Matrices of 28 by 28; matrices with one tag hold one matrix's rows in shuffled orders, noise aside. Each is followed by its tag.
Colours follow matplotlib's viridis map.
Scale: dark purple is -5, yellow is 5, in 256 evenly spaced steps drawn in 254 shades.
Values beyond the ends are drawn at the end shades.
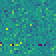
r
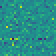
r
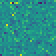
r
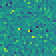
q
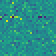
r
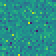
q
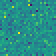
q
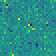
q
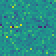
r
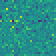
r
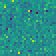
q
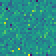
q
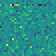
r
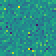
q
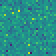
q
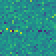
r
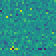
r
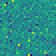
q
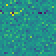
r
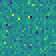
q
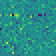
r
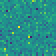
q
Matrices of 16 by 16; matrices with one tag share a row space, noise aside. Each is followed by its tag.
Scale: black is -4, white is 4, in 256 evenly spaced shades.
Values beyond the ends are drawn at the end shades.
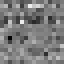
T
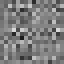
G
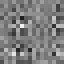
G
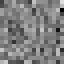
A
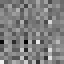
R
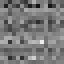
T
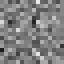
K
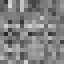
T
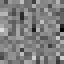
A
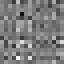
G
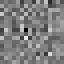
R
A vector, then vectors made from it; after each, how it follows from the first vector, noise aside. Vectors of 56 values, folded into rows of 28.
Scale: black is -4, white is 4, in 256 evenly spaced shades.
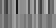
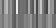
negated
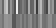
negated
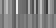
negated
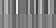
negated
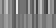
negated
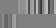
partly zeroed
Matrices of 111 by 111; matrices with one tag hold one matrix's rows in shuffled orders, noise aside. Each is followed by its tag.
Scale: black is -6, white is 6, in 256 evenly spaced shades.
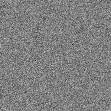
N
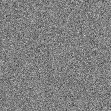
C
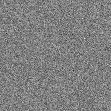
C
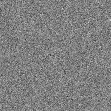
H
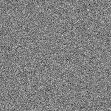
H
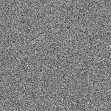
H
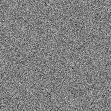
N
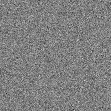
C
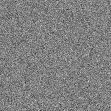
H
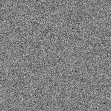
N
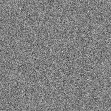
H
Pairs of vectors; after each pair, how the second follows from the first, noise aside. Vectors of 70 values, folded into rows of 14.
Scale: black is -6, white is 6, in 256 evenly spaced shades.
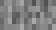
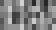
scaled up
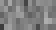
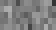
reversed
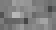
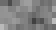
wrapped around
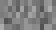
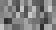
scaled up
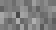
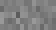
shrunk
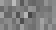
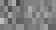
wrapped around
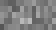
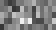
scaled up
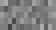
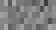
reversed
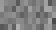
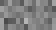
wrapped around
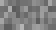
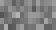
wrapped around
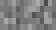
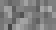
reversed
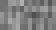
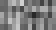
scaled up
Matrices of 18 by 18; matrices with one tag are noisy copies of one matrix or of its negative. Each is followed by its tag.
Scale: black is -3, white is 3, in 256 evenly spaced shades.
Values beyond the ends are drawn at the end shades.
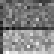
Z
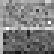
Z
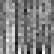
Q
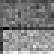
Z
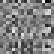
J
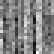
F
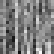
Q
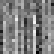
F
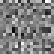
J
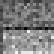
Z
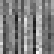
F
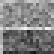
Z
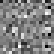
J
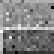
Z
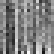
Q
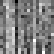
Q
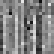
F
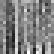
Q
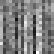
F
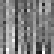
Q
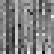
Q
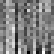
Q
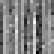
F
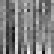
Q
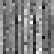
F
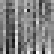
Q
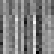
F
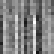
F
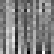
Q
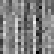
F
